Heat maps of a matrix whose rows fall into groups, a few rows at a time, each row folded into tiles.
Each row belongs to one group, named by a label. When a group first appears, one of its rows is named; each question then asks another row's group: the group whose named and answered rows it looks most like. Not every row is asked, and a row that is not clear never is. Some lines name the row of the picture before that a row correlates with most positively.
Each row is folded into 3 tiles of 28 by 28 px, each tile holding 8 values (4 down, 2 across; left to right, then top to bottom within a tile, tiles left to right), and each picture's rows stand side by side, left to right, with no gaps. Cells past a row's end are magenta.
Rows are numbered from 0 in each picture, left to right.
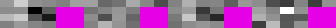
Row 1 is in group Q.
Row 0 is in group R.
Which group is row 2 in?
R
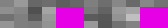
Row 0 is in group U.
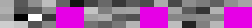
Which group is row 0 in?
Q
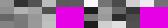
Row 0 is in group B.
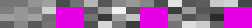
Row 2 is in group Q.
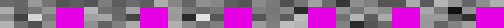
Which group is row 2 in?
Q
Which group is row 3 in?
B
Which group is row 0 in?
Q
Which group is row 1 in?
R
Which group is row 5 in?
R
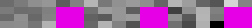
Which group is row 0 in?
U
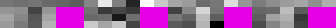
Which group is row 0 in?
U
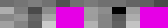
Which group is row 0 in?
U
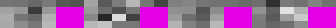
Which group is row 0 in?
U
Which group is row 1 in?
Q
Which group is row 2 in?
U
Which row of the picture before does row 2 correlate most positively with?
1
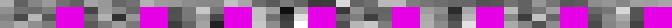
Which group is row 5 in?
U
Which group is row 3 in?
U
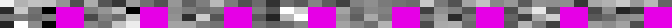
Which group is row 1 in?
B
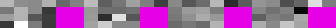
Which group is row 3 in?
B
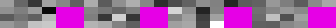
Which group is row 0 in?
B
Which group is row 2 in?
U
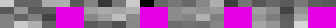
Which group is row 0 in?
Q
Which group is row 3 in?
U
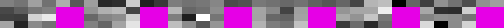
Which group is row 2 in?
Q
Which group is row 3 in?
U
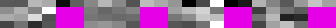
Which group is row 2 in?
B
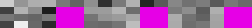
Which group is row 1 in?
B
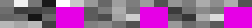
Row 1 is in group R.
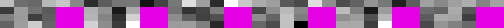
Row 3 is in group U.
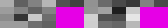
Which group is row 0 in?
Q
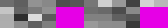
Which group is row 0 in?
Q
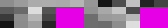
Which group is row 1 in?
B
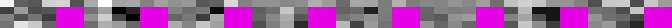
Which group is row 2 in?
B
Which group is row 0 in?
Q
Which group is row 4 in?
R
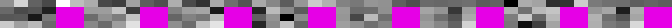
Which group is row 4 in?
Q
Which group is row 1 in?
B
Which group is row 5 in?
U
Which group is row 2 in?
B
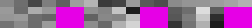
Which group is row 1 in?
B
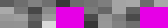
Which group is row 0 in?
U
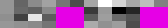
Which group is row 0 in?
Q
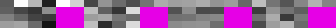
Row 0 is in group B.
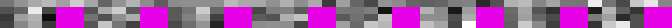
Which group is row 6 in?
R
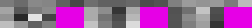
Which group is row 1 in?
U
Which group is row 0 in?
Q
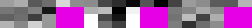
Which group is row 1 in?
U
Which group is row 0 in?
B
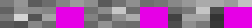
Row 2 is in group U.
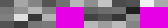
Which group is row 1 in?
B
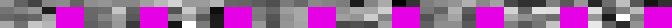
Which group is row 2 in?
R
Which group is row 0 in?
B
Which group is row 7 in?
Q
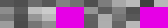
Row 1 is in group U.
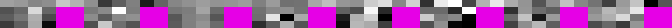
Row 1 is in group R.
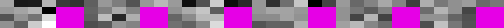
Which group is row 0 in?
B
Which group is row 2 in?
B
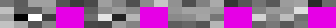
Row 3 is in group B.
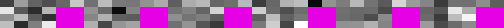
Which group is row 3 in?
U
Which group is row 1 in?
R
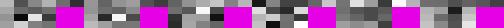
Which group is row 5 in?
U
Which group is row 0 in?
Q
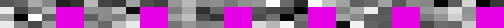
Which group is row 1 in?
B
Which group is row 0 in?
Q
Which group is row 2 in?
R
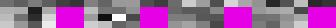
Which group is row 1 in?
Q
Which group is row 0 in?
U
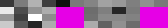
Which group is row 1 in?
R
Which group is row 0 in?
Q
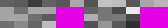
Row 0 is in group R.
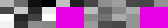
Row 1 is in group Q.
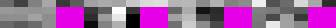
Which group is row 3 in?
Q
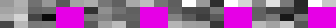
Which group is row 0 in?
R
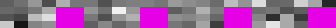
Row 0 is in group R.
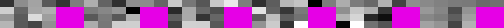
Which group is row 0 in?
Q
